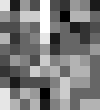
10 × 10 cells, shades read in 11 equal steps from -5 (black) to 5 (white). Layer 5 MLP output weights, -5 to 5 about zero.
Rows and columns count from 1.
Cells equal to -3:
6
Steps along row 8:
down up same same up up down same down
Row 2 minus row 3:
3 1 3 4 0 -1 -4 6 5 1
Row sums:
-4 8 -10 -8 -9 3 2 -7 2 8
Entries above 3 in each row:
2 1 1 1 0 0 0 0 1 1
